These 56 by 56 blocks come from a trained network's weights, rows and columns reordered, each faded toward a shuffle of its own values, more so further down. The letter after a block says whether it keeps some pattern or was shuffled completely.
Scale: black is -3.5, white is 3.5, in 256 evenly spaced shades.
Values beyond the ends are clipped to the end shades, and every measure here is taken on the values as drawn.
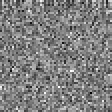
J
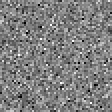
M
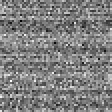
J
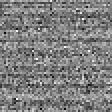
J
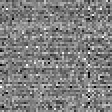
J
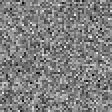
M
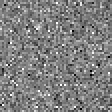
J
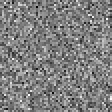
M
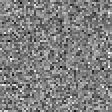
J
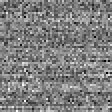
J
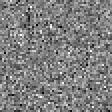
J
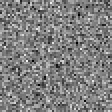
M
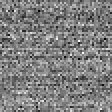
J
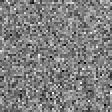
J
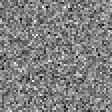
M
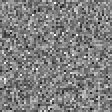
M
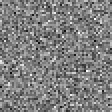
M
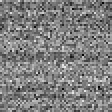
J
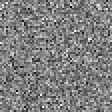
M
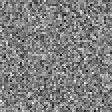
M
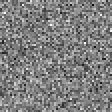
M
